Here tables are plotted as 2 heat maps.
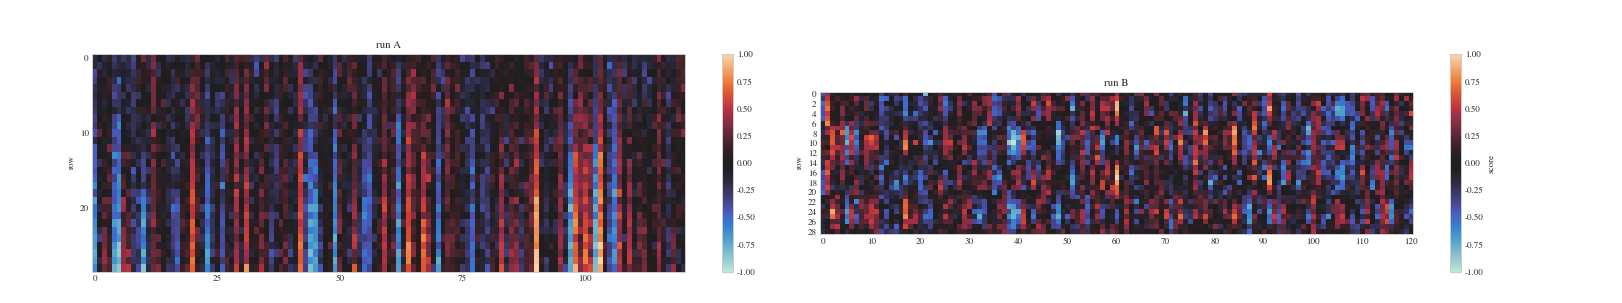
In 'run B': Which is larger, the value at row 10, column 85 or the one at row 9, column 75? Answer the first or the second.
the first
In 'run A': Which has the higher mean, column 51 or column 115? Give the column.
115
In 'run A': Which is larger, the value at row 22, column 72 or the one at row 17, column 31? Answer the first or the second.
the second
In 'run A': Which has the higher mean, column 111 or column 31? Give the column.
31
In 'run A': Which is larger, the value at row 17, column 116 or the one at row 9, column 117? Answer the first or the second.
the first
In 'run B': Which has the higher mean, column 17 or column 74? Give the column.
17
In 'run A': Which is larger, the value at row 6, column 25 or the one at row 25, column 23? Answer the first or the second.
the first
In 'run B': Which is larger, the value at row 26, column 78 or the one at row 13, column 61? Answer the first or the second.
the first
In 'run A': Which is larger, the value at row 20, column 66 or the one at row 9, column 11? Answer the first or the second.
the first
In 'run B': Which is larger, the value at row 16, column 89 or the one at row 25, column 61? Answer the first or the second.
the second
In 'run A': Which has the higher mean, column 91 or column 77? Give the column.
91
